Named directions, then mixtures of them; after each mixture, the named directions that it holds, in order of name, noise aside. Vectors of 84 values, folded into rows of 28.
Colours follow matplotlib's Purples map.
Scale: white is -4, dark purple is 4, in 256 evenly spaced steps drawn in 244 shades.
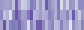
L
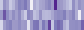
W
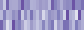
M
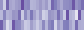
M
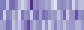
M, W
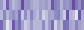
M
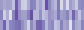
L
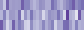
M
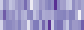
W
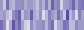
L, M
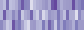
M, W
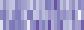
L, W
